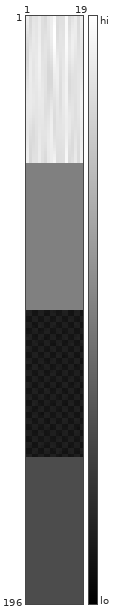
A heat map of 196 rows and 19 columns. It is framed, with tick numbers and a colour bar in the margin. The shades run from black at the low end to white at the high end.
The table splits into 4 rows of 1 panel. Panel 1,1: very high, streaked downward, faint in contrast. Panel 2,1: middling, flat. Panel 3,1: very low, checkered, faint in contrast. Panel 4,1: low, flat.
